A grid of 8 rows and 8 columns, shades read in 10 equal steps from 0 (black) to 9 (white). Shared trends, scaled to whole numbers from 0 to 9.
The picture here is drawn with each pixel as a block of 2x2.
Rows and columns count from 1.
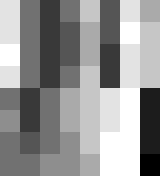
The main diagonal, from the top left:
8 4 2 4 7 8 9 0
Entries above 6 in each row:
3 3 3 4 3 3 3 2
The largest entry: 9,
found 8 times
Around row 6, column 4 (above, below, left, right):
6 5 4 7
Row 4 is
8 4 2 4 7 2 8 7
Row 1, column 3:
2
